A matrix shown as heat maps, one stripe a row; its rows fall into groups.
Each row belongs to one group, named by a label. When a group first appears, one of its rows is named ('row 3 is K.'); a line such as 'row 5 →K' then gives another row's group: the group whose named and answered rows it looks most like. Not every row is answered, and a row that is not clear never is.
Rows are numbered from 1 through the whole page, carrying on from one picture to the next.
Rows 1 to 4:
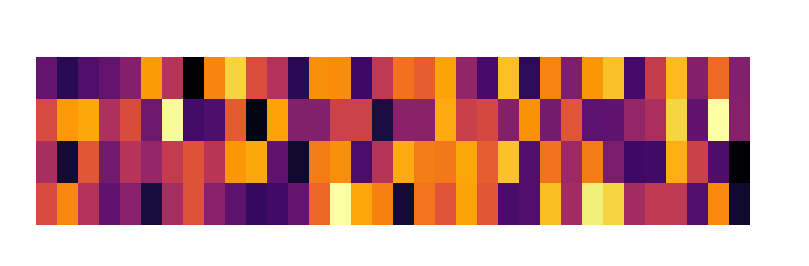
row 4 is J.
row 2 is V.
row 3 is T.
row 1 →T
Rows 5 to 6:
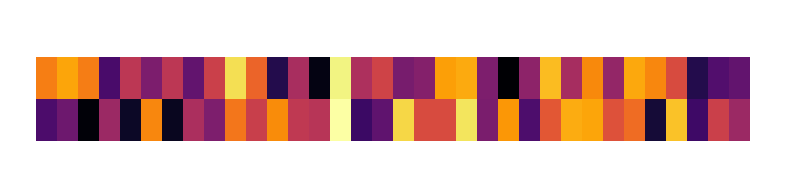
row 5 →J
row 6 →T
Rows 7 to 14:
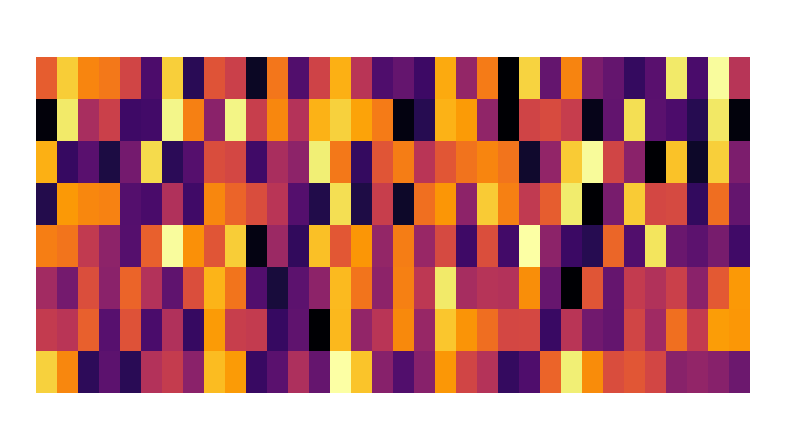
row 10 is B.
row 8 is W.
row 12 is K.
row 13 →K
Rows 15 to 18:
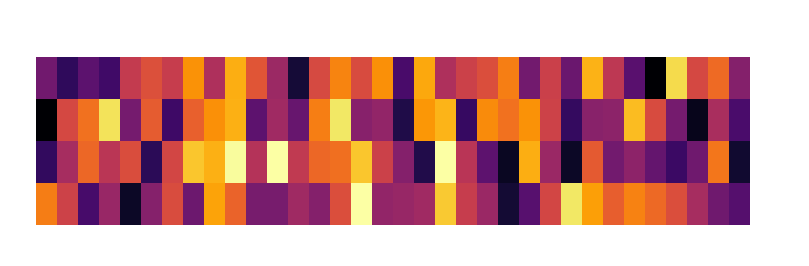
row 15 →T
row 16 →B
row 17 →W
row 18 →J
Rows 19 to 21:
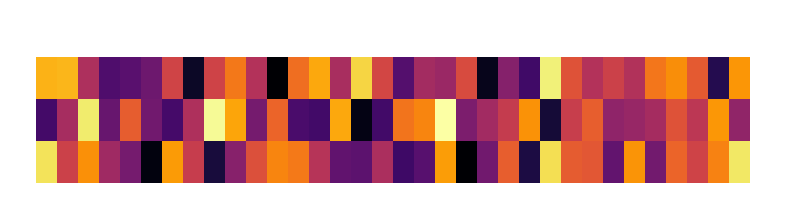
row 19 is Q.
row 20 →K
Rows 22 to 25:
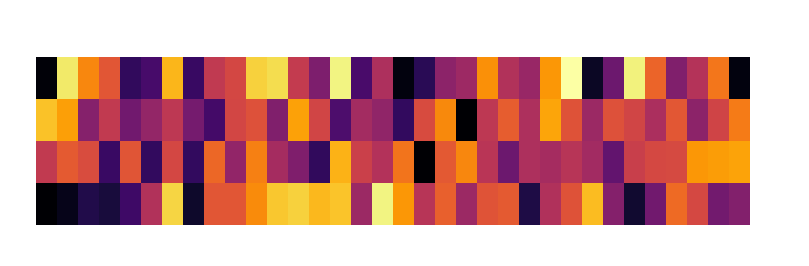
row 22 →B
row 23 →Q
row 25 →T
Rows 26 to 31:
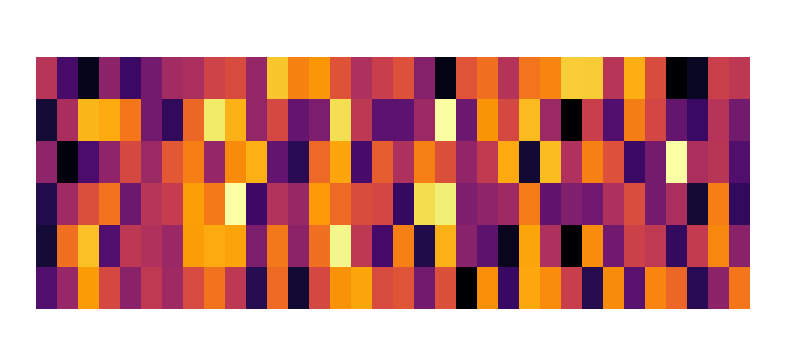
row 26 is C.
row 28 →T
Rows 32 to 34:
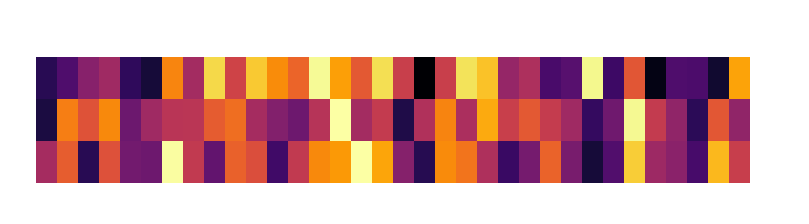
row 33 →B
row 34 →W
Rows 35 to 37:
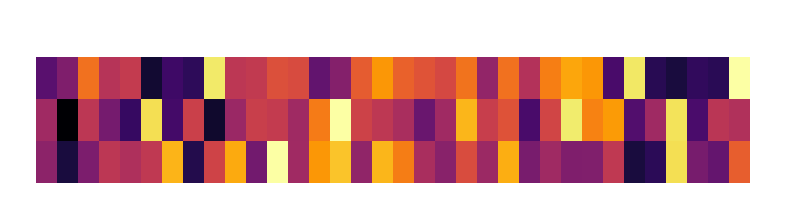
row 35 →C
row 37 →T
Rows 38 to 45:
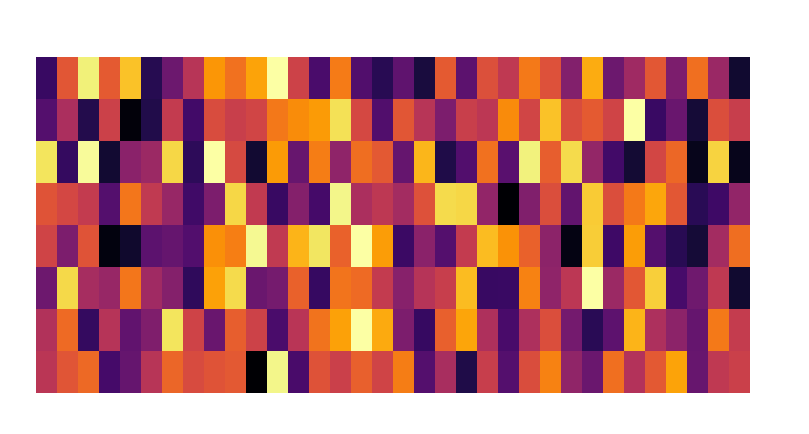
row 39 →C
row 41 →J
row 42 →C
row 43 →J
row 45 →V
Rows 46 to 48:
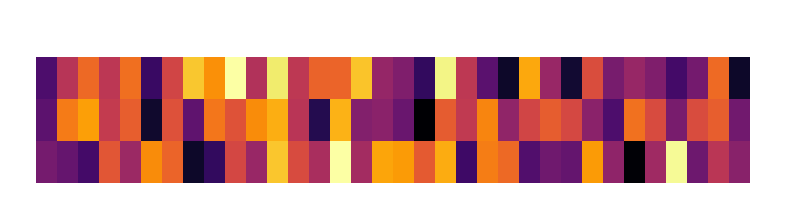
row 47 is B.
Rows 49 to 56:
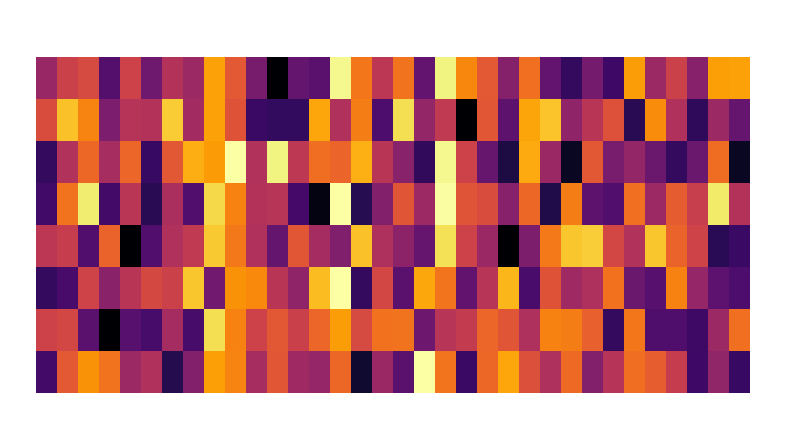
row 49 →K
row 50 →V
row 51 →W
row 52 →K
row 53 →J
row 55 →C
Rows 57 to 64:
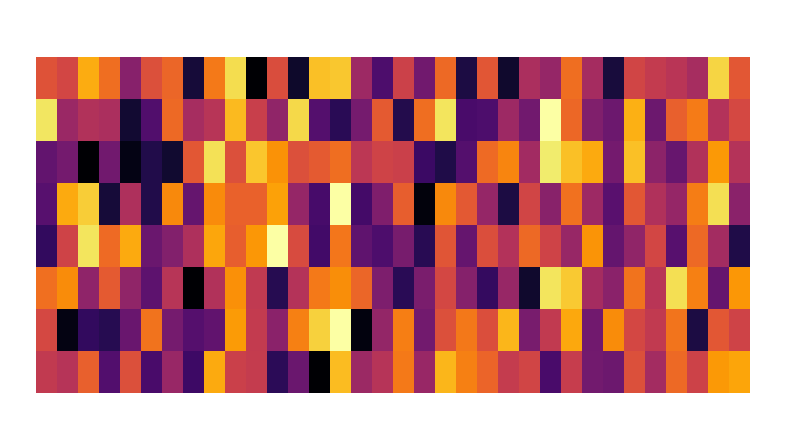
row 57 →V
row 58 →Q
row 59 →C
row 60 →K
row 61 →B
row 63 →T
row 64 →K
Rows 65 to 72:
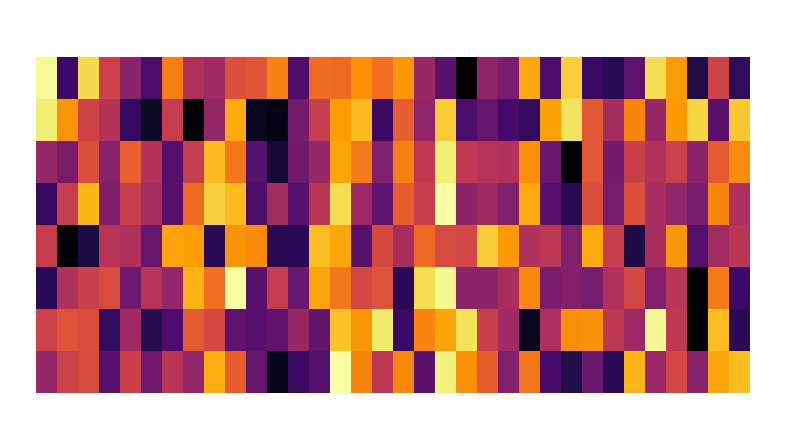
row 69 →T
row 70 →W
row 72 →K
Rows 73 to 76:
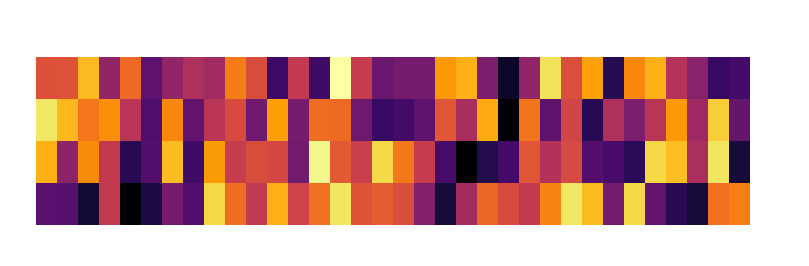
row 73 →J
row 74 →V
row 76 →C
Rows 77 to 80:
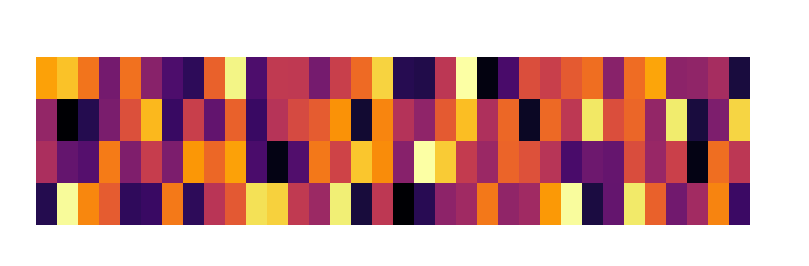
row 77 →J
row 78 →T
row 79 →W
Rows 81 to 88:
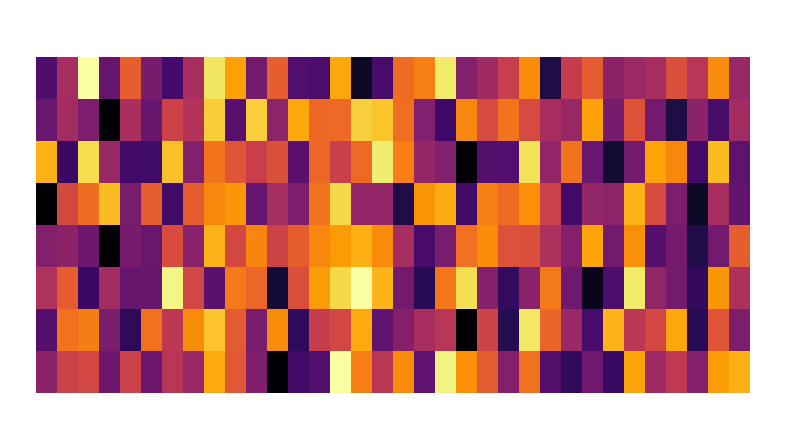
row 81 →K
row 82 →C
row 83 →V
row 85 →C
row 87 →V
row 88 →K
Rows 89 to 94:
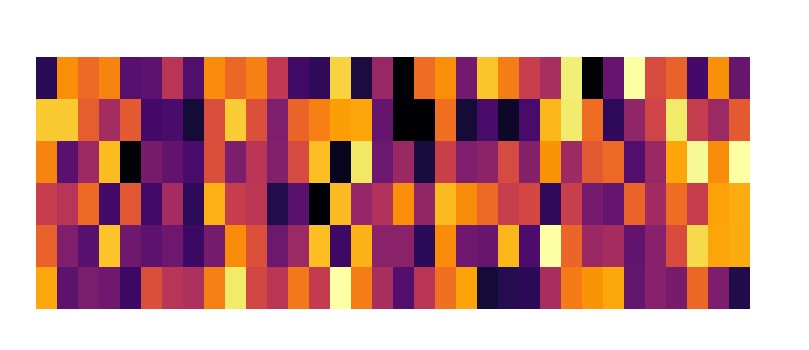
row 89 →B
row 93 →Q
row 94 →J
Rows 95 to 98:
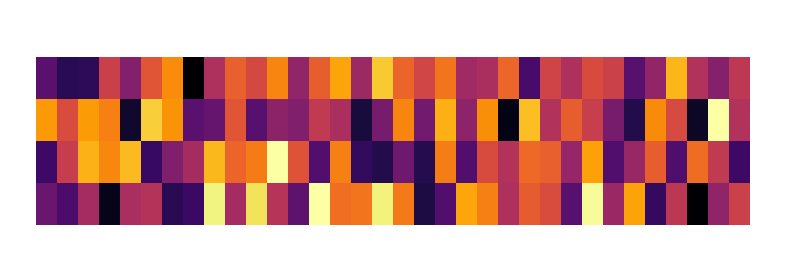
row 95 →T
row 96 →V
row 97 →B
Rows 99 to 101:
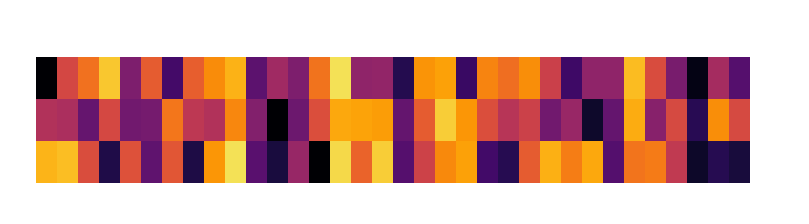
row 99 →B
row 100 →W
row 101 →J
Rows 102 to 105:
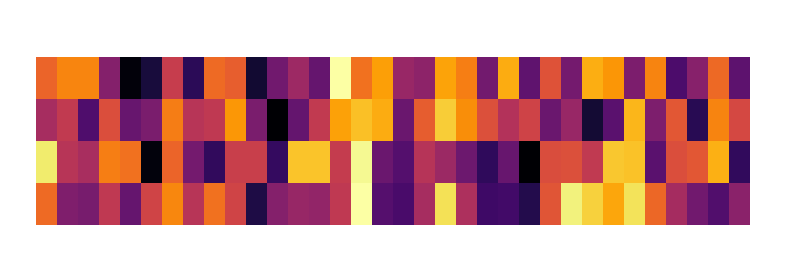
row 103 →W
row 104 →Q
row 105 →J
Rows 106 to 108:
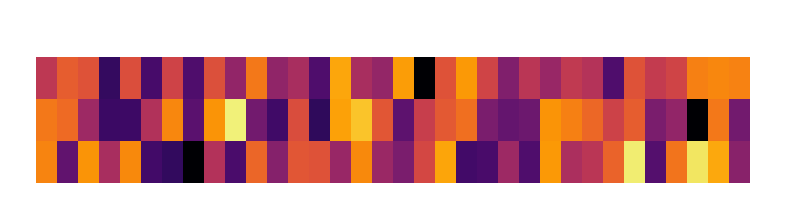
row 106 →K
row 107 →J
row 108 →Q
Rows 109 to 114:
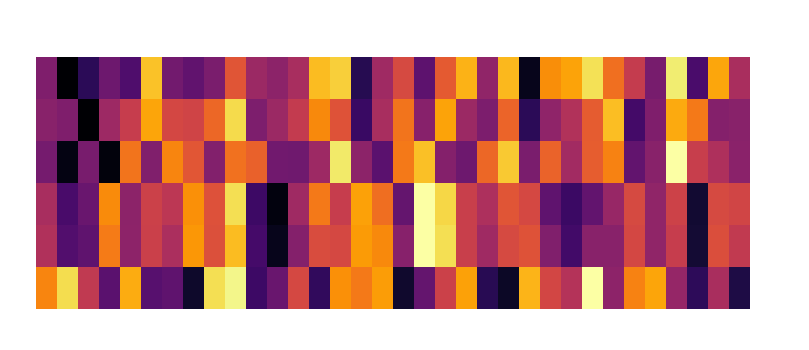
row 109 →T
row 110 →T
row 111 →T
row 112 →W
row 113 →W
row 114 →J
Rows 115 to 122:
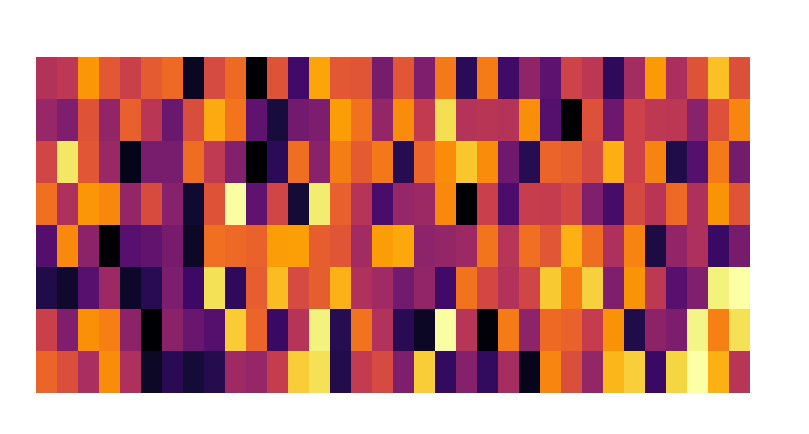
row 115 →V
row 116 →K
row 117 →J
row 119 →C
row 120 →C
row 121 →Q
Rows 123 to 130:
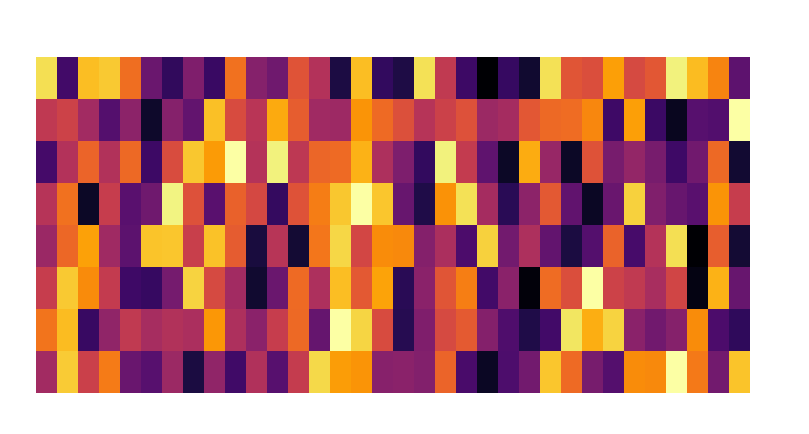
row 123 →Q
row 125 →W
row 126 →W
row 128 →J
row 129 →J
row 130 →Q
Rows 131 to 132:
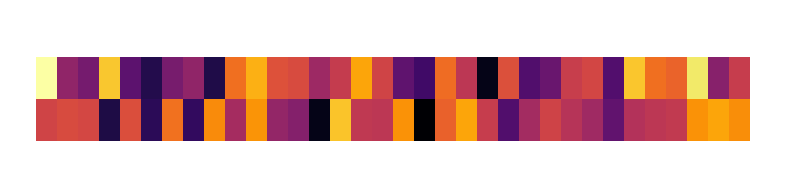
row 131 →Q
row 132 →K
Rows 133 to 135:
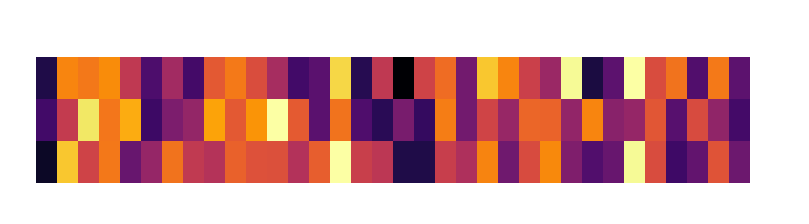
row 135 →B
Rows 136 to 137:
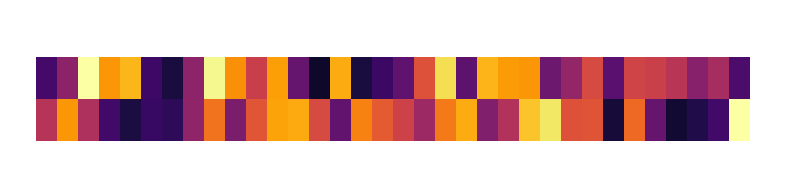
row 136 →B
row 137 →C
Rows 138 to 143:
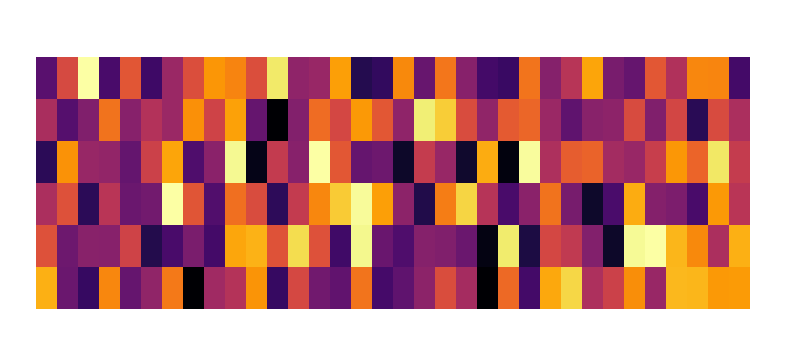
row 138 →K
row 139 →W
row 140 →V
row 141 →W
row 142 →Q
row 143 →Q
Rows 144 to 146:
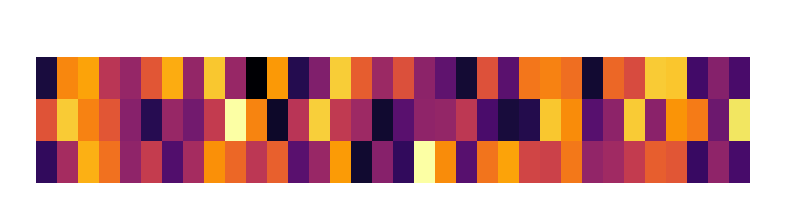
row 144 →V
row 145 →Q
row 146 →B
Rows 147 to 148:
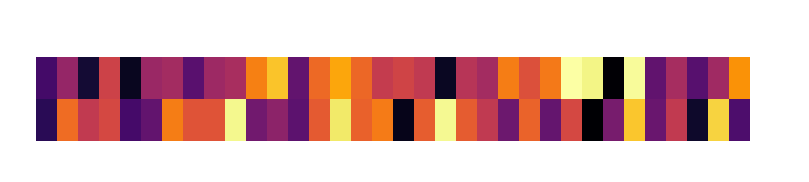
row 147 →C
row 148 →W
